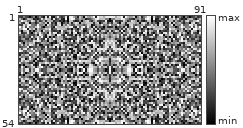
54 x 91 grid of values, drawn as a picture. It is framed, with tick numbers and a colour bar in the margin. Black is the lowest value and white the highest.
Average level on the scale: 50%. Odd rows or columns: none. Mirror symmetry: left to right and top to bottom. Grain: fine. Histogram: flat. Slope: none.
